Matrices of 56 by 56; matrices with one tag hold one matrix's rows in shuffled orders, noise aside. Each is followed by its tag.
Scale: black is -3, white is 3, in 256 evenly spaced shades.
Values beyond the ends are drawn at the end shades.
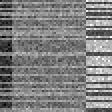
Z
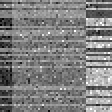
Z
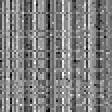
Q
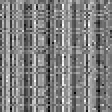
Q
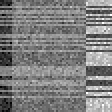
Z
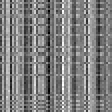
Q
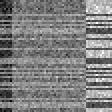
Z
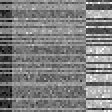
Z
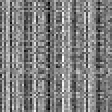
Q
